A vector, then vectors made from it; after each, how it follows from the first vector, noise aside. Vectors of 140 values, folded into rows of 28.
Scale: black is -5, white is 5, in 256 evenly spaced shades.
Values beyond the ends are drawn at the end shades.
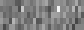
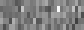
copied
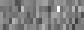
copied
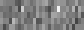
copied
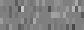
partly zeroed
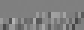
partly zeroed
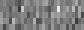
copied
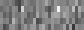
copied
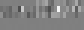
partly zeroed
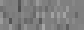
partly zeroed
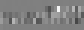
partly zeroed
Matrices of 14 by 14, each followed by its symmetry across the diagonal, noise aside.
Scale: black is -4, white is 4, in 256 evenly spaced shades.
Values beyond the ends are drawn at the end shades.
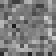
neither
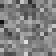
neither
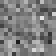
antisymmetric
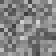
symmetric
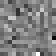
antisymmetric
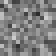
antisymmetric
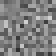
antisymmetric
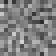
antisymmetric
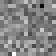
neither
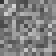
symmetric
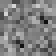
symmetric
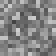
symmetric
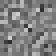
symmetric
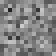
symmetric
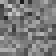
neither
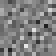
antisymmetric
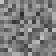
symmetric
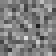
antisymmetric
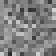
neither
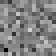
neither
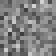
neither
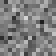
neither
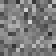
neither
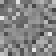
symmetric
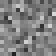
antisymmetric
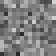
antisymmetric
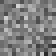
symmetric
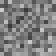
symmetric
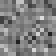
antisymmetric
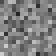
neither
